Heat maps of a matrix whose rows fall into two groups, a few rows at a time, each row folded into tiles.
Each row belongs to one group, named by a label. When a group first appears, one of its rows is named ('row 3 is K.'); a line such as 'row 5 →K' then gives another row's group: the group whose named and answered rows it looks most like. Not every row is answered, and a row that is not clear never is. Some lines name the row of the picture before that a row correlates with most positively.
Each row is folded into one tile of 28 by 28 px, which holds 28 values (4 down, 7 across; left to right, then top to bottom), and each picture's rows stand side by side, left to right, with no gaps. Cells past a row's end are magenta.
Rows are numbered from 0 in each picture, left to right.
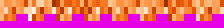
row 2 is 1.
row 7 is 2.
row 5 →2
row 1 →2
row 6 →1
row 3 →1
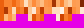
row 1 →2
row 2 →2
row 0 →1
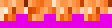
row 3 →2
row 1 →1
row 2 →2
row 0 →2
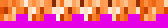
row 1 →2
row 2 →2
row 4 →2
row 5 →1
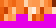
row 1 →2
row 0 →1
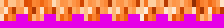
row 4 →2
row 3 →2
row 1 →1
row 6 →2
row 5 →2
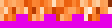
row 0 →2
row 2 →1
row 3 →2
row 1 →1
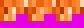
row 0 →1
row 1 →1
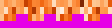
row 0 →2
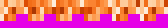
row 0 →2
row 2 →1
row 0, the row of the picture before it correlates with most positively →3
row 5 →2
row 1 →1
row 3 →1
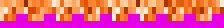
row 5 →2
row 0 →2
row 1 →1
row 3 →1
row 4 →2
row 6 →1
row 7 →1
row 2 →2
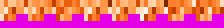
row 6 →1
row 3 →2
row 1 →2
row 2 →1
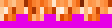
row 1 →1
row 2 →2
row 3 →2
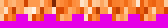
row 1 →2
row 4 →1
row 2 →1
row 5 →1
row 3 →2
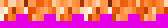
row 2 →2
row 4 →1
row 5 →1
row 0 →2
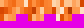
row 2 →2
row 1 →1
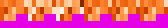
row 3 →1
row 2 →2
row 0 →1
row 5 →1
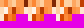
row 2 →2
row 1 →2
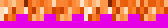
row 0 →2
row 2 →1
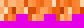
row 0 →2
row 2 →1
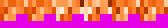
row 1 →1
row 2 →2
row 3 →2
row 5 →1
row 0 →1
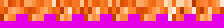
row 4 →1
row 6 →2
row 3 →1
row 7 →1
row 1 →1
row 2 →1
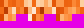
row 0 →1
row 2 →1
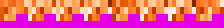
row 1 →2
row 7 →1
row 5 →2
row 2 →2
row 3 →2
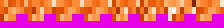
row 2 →1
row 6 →2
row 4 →1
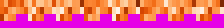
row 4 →2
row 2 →2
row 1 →2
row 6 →2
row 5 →1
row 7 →2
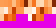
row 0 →2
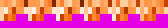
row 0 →2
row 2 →2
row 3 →2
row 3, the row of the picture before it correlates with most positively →1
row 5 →2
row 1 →2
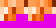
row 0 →2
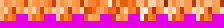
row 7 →2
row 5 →2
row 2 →2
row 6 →2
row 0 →2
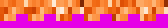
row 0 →1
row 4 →1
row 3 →1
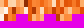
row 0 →2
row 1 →1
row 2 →1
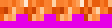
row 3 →1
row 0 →1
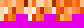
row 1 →2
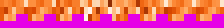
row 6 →1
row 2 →1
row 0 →1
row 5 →1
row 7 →1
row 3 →2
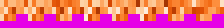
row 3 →2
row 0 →2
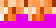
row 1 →2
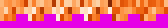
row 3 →2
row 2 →2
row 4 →1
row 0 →2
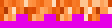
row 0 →1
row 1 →1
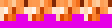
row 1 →2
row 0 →2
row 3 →2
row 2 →2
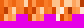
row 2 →2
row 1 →1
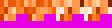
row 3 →2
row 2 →2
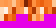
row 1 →1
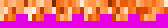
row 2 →1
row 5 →1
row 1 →2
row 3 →2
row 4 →1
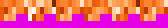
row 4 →2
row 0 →1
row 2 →1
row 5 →1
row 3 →1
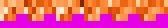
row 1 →1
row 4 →1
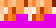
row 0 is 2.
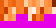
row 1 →2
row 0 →1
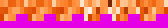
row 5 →1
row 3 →2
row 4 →2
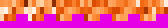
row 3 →1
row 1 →2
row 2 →1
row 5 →1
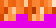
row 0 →1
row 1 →1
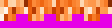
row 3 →2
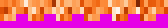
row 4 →2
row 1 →2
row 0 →1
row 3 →1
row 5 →1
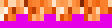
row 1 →1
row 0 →2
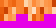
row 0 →1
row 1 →2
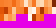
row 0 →1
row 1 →2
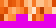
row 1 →2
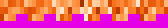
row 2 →2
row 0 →1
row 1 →1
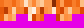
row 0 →1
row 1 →2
